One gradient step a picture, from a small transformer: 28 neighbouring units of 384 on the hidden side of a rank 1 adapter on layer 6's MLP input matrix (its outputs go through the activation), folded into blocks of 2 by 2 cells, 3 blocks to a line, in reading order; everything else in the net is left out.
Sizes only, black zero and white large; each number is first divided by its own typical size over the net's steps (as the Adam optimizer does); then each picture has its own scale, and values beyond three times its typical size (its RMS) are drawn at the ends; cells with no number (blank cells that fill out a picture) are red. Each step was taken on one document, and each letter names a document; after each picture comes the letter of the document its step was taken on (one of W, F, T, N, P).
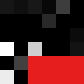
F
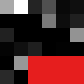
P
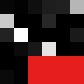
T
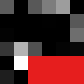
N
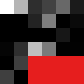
P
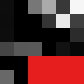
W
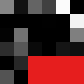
N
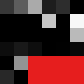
N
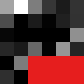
P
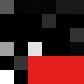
F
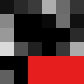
W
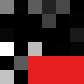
F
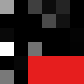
F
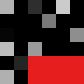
F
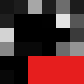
W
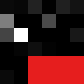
T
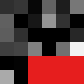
W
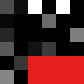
F
